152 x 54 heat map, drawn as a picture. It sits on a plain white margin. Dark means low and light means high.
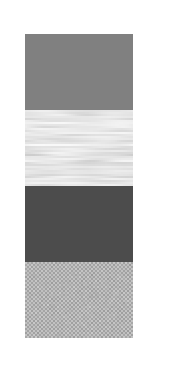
It is made of 4 by 1 panels. Panel 1,1: middling, flat. Panel 2,1: very high, streaked across, faint in contrast. Panel 3,1: low, flat. Panel 4,1: high, checkered.
